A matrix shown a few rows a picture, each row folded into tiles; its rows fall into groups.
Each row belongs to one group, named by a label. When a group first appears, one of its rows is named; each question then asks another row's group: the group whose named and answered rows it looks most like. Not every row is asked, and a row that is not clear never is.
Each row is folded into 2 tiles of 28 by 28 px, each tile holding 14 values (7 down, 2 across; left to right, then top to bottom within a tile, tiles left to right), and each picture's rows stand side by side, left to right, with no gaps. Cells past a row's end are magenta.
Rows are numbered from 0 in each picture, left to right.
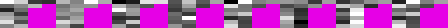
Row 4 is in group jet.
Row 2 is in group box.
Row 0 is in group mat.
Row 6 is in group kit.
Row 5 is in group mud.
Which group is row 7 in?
jet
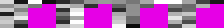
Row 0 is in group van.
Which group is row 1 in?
kit
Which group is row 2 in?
mud
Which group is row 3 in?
mat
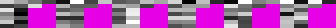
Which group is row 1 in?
jet
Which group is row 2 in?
kit
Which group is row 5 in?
van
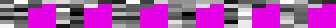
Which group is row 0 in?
jet
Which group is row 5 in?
mat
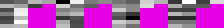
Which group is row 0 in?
kit
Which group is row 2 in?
box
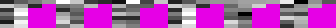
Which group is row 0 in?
kit
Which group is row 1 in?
mat
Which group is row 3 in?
kit
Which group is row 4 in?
box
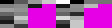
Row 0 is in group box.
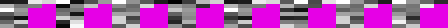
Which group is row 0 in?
box
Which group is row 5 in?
jet
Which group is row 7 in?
mat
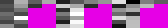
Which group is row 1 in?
kit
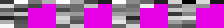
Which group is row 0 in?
jet
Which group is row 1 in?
mat
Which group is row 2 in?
mat
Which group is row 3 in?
van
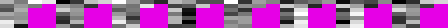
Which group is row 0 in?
mud
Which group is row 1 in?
box
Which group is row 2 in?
mat
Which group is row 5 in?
kit
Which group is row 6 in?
kit
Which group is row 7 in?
box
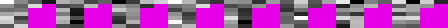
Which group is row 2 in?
box
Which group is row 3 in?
mat
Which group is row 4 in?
mud
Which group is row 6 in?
van
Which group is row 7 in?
van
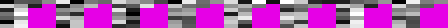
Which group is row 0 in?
kit
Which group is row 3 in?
jet
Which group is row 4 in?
van
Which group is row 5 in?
mat
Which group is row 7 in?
jet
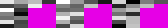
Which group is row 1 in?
mat
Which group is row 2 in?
van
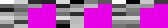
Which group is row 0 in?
mat
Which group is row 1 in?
van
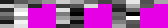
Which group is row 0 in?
kit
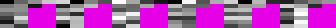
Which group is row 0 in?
box
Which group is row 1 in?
van
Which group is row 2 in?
mat
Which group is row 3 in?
jet
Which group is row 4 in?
van
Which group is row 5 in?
kit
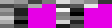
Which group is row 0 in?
mud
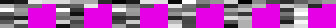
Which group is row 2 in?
box
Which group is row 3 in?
jet
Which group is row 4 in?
van
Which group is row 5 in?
kit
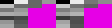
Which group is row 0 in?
jet
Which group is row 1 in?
jet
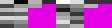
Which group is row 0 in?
van
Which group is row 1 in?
mat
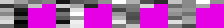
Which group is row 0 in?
mud
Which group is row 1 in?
kit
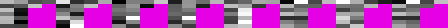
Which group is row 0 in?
mud
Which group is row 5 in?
jet
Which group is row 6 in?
mat
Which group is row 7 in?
jet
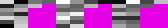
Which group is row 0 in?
van
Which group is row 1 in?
mat
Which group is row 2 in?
jet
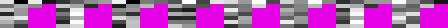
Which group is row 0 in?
van
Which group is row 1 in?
kit
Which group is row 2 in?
van
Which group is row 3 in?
jet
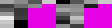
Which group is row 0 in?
mud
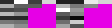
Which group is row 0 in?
jet
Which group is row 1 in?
box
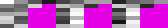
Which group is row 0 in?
mat
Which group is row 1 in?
kit
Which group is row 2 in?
kit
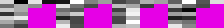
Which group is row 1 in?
jet
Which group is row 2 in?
kit
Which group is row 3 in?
jet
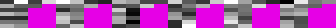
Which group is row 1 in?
mat
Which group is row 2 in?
mud
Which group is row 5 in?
jet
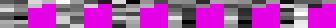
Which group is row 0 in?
box
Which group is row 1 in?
mat
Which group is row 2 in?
van
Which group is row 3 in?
mud
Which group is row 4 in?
mud
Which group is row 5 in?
kit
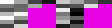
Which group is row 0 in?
mat
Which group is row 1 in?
mud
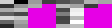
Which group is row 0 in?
van
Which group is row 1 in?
kit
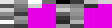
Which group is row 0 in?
mud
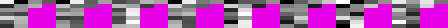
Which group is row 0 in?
van
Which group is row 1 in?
jet
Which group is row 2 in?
kit
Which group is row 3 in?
jet
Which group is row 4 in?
kit
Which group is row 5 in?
box
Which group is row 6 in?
van
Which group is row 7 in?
mud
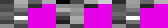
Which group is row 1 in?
box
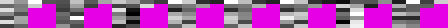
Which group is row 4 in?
mat
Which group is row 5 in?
mat
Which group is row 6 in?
kit
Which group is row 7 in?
jet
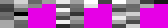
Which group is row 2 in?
mat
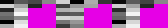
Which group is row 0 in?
kit
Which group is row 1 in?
van
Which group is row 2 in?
kit
